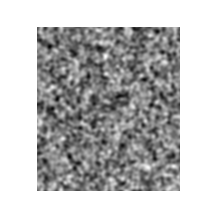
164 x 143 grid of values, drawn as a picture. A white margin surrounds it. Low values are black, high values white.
Seam: none. Mirror symmetry: none. Stripes: none. Histogram: bell-shaped. Grain: blotchy. Average level on the scale: 50%.
